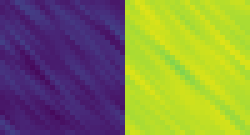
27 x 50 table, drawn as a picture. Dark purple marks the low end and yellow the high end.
The table splits into one row of 2 panels. Panel 1,1: very low, slanting down to the right, faint in contrast. Panel 1,2: very high, slanting down to the right, faint in contrast.
